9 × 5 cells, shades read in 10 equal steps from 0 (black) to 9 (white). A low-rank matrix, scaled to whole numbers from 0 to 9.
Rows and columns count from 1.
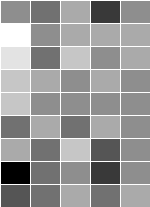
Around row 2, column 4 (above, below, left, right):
2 5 6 6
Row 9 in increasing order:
3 4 4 6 6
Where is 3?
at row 7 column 4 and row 9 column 1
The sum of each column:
49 42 51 39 48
